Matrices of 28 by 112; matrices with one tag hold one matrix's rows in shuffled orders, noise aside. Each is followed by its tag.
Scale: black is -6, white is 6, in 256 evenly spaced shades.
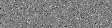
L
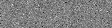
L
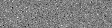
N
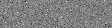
N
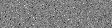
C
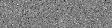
N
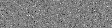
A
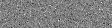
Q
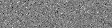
N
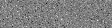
N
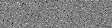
N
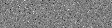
C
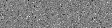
A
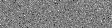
Q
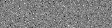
C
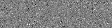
A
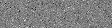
C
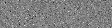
C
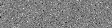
L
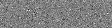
A
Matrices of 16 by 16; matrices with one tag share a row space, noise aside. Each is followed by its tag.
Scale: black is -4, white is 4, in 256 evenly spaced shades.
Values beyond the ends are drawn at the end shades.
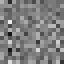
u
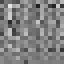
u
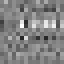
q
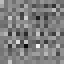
q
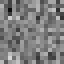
u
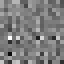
u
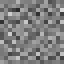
u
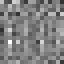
u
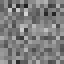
q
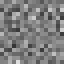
u
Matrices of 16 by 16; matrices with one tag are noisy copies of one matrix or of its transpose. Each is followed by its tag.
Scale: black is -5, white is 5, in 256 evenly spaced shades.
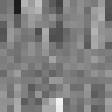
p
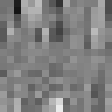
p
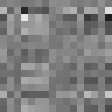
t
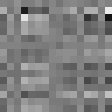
t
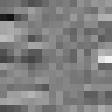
p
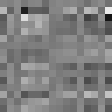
t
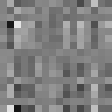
t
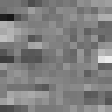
p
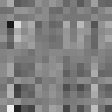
t
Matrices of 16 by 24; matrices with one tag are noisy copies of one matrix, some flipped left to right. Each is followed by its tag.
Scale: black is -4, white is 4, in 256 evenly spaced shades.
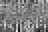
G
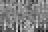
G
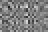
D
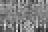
G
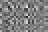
D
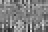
G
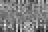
G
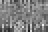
G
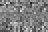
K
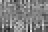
G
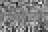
K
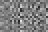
D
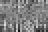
G
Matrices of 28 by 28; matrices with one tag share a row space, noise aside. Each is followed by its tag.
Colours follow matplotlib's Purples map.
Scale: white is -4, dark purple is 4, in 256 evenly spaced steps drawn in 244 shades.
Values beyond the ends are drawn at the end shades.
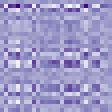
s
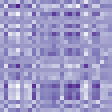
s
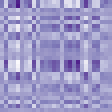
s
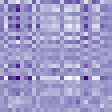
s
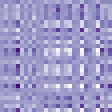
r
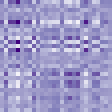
s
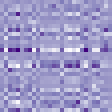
s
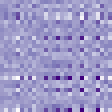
r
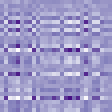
s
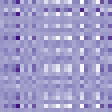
r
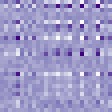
r
